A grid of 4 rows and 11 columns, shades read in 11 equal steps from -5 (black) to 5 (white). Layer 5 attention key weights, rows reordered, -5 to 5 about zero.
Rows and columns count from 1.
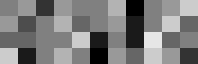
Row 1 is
0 1 -3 1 0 0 2 -5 0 1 3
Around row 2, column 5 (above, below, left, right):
0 3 2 0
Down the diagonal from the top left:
0 -2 0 2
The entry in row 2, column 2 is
-2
